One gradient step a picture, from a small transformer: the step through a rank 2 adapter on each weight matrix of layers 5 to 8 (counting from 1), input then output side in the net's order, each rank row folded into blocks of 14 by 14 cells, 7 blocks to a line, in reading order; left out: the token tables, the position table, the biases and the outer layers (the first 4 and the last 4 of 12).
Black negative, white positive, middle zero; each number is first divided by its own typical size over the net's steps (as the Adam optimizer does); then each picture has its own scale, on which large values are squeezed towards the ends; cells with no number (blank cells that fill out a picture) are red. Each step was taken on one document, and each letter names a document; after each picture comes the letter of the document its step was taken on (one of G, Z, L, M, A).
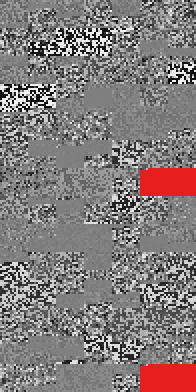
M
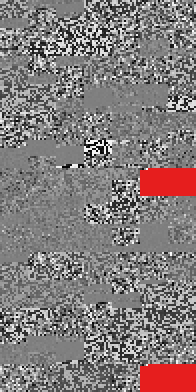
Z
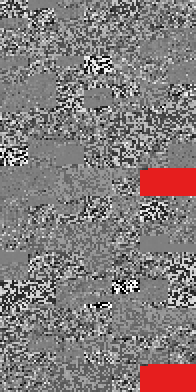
Z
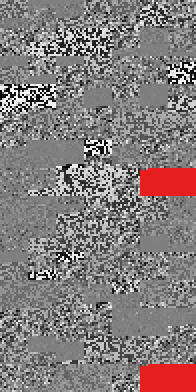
Z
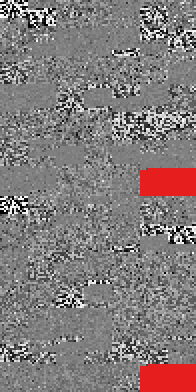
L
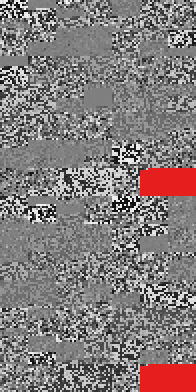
M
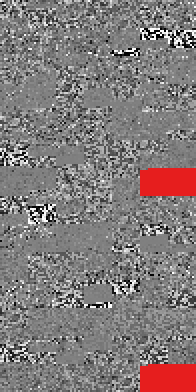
L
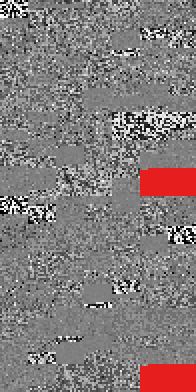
L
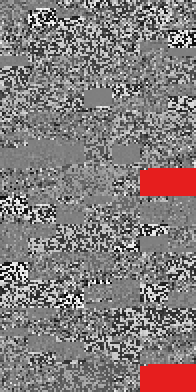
M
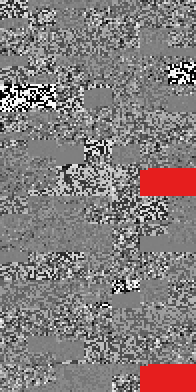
Z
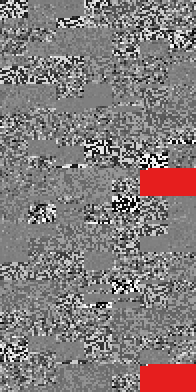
Z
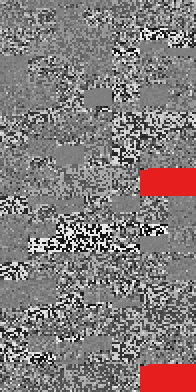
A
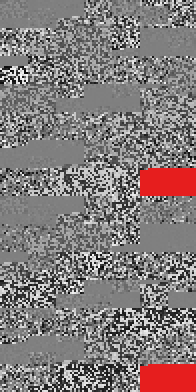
M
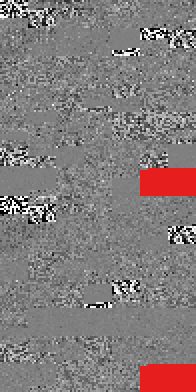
L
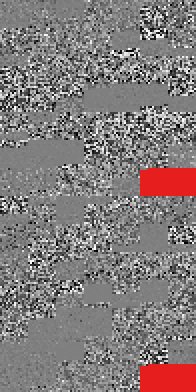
L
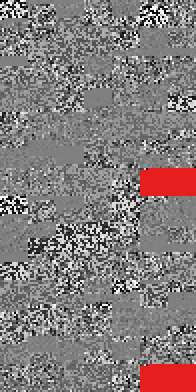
A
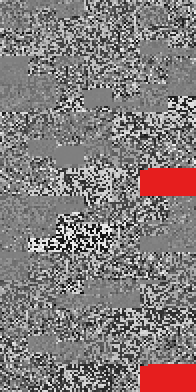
A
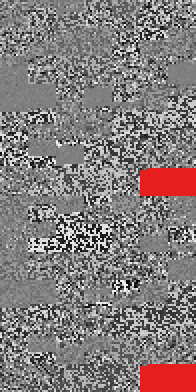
A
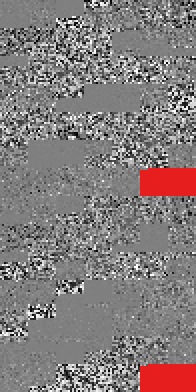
L
